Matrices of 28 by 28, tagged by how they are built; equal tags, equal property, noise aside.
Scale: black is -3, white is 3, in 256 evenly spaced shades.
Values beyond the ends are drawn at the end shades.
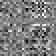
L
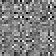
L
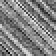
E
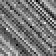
E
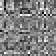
L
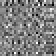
L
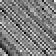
E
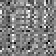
L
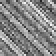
E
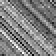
E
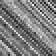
E
